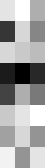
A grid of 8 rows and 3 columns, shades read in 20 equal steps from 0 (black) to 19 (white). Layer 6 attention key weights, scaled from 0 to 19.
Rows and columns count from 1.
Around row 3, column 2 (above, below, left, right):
16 0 16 14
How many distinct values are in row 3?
3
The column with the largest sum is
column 2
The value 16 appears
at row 2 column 2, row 3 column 1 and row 7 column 2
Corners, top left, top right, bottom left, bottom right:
17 13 18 17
